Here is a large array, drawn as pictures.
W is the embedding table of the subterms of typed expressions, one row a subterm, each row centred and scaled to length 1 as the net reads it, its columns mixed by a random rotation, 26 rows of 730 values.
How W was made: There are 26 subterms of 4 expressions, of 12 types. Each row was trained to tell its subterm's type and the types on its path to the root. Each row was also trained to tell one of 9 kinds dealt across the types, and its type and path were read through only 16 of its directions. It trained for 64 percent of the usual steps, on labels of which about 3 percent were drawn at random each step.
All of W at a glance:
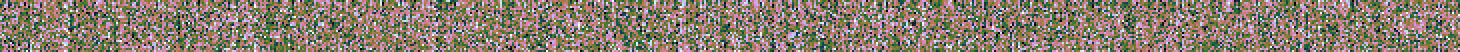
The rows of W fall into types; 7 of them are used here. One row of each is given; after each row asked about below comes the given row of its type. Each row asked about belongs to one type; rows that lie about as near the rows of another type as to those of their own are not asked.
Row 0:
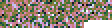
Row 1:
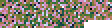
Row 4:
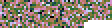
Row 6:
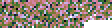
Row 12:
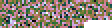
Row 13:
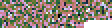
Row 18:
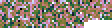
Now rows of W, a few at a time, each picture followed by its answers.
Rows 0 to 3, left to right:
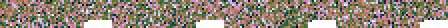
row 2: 1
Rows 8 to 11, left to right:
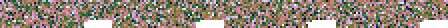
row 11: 12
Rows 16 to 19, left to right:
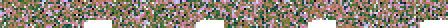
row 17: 18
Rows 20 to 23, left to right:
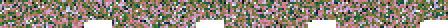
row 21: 13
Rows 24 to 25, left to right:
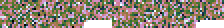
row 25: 1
